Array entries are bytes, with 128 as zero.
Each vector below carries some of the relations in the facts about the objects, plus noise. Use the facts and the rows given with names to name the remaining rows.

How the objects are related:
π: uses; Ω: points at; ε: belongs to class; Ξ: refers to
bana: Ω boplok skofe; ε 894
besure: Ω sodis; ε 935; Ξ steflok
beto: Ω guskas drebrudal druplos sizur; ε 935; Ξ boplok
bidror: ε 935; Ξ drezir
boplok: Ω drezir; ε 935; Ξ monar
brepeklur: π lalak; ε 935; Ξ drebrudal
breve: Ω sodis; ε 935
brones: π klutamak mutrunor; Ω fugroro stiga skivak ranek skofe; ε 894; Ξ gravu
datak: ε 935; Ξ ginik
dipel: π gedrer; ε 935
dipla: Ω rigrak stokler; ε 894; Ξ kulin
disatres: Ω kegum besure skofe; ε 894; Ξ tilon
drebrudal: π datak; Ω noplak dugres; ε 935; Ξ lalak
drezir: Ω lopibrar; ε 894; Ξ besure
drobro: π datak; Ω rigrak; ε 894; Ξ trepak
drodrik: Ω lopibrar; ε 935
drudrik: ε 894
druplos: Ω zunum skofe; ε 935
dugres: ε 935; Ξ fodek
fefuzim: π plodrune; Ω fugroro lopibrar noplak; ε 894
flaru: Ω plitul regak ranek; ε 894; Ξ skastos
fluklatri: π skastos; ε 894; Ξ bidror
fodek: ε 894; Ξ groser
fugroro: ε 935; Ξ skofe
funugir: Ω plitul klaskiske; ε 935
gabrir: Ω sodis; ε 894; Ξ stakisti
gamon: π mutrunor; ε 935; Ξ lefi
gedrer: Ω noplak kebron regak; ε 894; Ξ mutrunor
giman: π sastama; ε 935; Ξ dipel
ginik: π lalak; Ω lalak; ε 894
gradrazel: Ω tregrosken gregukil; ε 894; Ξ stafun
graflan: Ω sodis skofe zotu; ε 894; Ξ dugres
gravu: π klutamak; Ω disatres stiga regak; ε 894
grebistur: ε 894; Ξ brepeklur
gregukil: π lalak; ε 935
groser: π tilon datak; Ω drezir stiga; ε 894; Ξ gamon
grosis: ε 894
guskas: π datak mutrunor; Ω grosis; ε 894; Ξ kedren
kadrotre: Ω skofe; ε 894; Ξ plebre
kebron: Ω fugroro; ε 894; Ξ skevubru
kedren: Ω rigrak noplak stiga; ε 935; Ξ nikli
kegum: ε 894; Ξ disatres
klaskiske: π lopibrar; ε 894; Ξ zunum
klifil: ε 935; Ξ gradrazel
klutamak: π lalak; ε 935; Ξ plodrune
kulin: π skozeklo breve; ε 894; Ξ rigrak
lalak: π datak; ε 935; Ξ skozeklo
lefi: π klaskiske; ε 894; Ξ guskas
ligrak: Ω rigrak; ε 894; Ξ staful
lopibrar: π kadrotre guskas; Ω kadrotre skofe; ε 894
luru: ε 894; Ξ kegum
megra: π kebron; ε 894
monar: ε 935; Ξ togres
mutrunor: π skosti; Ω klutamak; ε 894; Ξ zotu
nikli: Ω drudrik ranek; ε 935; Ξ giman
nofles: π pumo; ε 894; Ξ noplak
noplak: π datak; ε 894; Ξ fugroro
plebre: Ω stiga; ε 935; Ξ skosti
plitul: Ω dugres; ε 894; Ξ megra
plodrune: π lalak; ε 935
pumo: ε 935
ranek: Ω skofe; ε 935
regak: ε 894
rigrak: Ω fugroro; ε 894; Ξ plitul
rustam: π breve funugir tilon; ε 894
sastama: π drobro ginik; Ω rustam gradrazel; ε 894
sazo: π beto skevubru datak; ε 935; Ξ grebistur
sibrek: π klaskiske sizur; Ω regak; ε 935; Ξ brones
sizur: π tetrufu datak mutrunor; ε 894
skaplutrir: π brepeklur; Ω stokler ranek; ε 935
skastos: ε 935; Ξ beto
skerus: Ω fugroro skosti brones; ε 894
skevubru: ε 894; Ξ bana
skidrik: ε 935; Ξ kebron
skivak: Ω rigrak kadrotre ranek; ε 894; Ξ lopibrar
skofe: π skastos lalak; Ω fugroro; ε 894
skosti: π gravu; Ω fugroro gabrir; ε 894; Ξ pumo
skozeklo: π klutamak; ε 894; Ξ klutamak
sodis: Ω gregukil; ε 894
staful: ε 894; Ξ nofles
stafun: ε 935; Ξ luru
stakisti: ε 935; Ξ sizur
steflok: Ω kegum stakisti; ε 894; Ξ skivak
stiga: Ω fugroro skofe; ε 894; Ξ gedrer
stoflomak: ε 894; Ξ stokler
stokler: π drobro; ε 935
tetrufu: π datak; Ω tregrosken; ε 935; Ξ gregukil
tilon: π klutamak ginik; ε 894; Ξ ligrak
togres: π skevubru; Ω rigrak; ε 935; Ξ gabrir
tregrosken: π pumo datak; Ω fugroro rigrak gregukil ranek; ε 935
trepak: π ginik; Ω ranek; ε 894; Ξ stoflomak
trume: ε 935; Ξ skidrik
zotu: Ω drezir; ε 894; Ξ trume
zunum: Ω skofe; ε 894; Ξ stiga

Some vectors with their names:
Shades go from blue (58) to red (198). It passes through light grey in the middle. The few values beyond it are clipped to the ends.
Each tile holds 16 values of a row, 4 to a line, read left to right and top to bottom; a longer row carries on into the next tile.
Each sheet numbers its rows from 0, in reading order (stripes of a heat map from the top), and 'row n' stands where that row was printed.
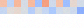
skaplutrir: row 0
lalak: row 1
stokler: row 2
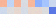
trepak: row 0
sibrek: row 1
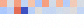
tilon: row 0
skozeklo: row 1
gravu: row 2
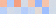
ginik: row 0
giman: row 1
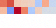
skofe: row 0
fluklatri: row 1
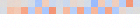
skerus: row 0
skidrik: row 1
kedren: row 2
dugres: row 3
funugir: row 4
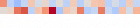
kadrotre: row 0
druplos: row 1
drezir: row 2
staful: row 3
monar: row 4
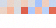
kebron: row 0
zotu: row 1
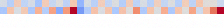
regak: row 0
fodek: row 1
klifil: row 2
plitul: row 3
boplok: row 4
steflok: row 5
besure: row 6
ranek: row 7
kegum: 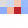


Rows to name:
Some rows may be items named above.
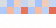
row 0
zotu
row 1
zotu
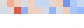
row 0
ligrak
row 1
togres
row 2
klaskiske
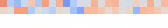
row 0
lopibrar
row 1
rustam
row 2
guskas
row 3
rigrak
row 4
skosti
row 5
rigrak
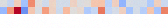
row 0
gradrazel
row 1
brones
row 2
dipla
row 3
staful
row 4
skevubru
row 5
dipel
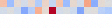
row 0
stokler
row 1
graflan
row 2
stokler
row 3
groser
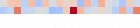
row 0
staful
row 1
sastama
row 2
disatres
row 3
trepak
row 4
gedrer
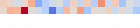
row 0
stiga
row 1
sizur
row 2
flaru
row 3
breve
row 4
pumo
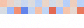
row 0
nofles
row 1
nikli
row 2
drezir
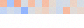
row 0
gregukil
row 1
fefuzim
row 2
dipla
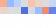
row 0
tetrufu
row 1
nofles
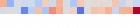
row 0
datak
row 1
dipel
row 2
tregrosken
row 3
skerus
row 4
zunum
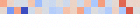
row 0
noplak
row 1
beto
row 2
plebre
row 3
rustam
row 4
fugroro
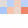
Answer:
drezir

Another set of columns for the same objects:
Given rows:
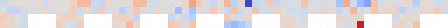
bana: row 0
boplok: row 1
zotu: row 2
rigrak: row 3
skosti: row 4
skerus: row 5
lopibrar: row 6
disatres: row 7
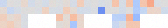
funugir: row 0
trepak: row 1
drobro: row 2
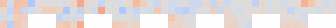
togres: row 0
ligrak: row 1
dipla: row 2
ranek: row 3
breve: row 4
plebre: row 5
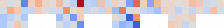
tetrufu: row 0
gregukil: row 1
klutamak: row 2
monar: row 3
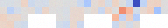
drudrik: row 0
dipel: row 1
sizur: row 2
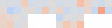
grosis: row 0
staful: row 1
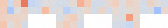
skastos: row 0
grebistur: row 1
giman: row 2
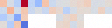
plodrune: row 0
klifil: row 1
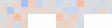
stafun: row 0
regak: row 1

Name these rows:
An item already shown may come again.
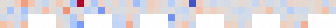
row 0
rigrak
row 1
ginik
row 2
sazo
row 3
pumo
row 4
druplos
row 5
kadrotre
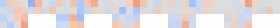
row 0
lefi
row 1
drobro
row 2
rigrak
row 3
sazo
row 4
fugroro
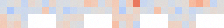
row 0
skivak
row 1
nikli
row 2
skastos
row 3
kedren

